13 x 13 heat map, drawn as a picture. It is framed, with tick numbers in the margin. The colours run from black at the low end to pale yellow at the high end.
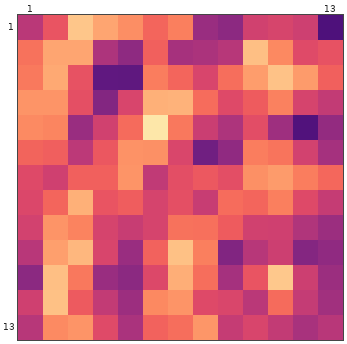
Rings: centred on the bottom right. Odd rows or columns: none. Average level on the scale: 60%. Stripes: upright, repeating 3 times. Histogram: bell-shaped.
